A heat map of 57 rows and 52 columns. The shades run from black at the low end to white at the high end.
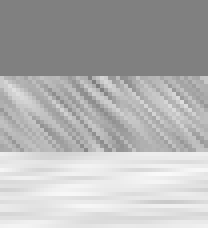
The table splits into 3 rows of 1 panel. Panel 1,1: middling, flat. Panel 2,1: high, slanting down to the right. Panel 3,1: very high, streaked across, faint in contrast.
